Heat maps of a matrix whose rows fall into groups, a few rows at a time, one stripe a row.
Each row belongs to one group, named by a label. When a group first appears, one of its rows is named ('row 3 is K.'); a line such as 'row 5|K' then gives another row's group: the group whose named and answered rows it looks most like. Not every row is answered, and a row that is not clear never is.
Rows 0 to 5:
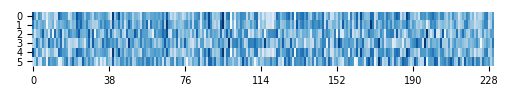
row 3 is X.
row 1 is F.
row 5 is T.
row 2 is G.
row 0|F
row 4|F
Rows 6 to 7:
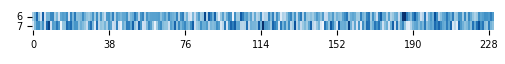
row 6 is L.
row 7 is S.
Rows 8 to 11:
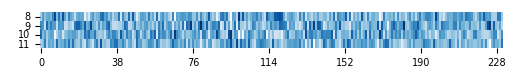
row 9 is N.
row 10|F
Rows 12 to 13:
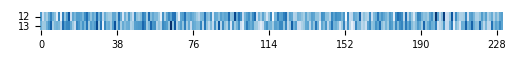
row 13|G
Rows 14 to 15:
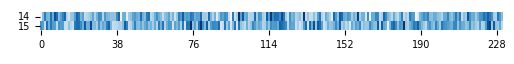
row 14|S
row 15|N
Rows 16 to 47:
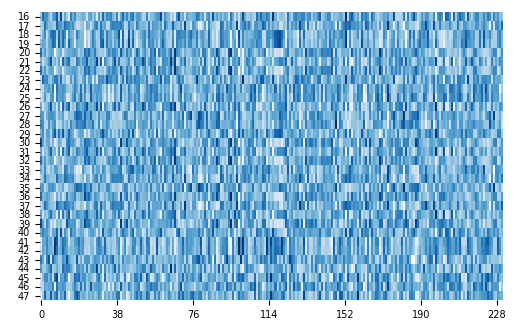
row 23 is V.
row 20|F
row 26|G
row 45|S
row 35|N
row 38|G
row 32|F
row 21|G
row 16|V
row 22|F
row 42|S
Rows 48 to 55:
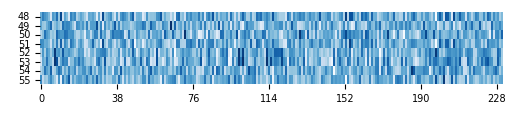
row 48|V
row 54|L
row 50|X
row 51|V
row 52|S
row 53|S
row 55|G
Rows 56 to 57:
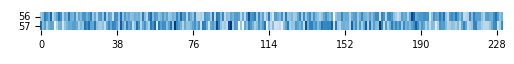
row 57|F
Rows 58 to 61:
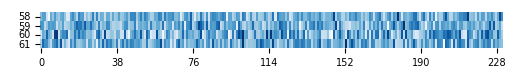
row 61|V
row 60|S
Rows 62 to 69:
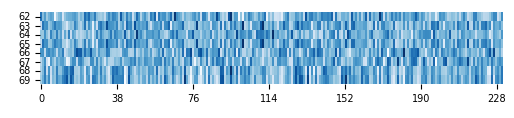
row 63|V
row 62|F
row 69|X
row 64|X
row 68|X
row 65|V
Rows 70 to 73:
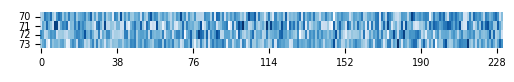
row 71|S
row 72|N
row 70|L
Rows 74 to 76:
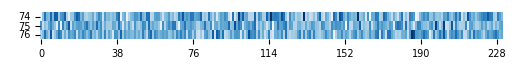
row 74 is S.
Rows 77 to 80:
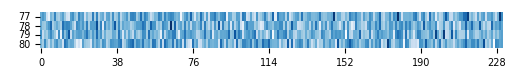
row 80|X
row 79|G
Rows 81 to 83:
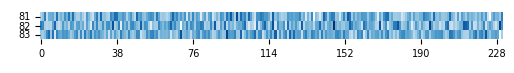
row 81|X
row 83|T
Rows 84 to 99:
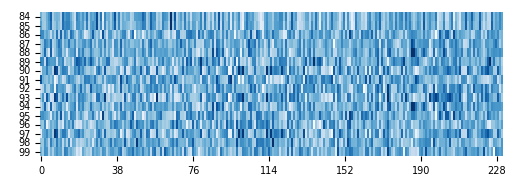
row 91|F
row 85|G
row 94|L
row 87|L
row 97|S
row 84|G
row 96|X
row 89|N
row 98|X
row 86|V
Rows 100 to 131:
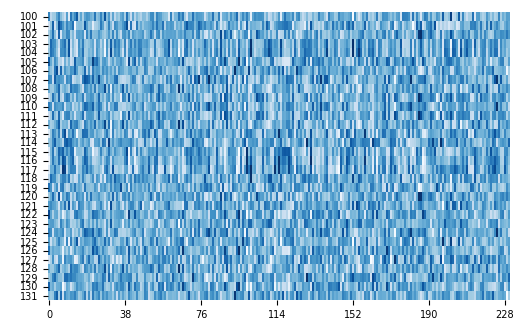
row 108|G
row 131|T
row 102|L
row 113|S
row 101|S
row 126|F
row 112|G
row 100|G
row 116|S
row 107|N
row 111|L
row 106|T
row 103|V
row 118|V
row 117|S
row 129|X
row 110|N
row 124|N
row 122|F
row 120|L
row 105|F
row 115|S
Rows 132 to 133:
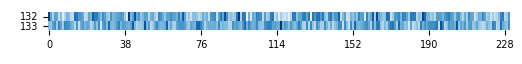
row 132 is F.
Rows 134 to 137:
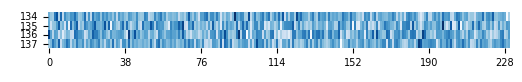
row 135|G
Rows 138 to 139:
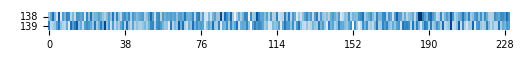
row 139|G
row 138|L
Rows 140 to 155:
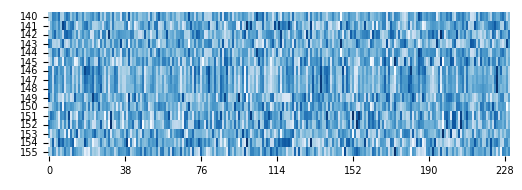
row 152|V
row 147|N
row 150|T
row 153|G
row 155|X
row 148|N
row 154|S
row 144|L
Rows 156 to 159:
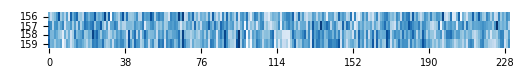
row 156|G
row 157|N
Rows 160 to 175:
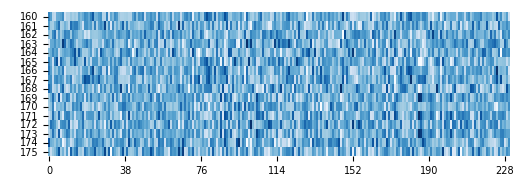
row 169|L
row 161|G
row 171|L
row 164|X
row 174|F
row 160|N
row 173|L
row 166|N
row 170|X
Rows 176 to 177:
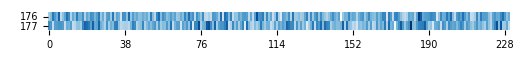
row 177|N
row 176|L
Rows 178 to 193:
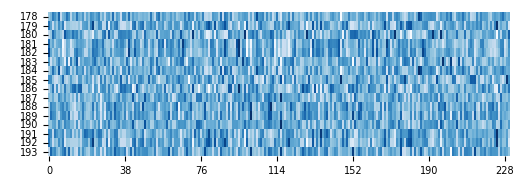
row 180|X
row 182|F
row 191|N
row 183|G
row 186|X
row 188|V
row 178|L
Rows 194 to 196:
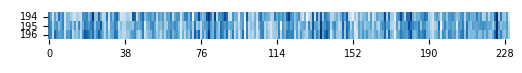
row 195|N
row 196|N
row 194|N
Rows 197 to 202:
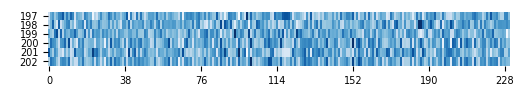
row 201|F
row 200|V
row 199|T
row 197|S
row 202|V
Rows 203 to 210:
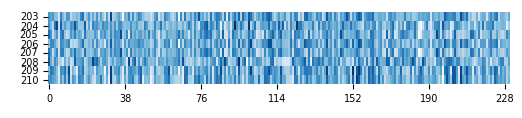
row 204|T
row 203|V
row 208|F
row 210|V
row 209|V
